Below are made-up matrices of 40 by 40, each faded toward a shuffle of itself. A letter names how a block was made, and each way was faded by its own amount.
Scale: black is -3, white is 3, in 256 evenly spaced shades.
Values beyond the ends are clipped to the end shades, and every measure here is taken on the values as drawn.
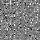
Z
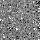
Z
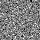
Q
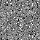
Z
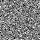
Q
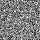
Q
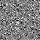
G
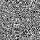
G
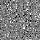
Z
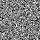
Q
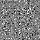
Z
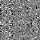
Z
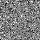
Q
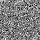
Q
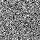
Q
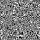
G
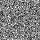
Q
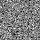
Q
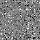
Z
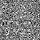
G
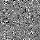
Z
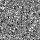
Q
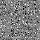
Z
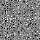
Z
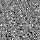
Z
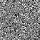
G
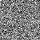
Q
